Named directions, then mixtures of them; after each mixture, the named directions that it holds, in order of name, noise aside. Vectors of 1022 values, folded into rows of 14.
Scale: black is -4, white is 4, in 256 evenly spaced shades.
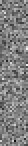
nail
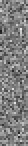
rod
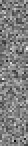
nail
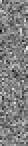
nail, rod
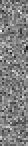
nail, rod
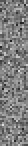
nail, rod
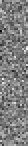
nail, rod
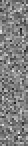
rod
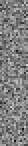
nail, rod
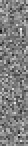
rod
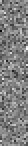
nail, rod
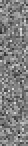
rod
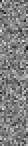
nail, rod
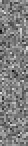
nail, rod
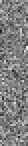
nail, rod
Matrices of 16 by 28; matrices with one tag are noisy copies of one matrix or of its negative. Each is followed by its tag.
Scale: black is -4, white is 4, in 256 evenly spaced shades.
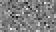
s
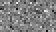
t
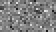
t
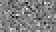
s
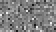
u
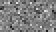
t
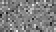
u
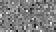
u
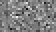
s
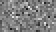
s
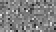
u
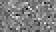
s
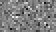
s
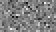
s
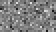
t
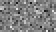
t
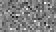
s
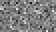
t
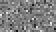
u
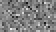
s
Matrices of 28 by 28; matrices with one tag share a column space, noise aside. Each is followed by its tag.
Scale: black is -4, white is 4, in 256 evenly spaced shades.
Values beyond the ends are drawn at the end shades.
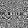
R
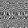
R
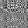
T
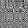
T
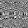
R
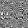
R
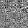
T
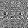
R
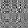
T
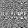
R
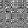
T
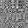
T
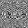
R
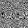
R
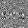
R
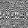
R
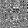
T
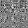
T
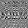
R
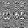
R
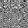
T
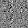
T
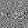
R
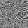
R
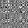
T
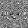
R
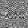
R
